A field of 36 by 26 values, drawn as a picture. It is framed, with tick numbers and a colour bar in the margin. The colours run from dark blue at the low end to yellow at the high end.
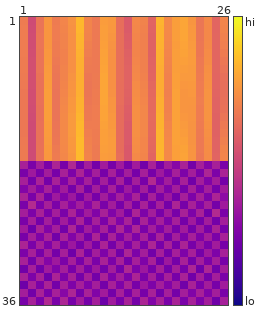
The table splits into 2 rows of 1 panel. Panel 1,1: high, streaked downward. Panel 2,1: low, checkered.
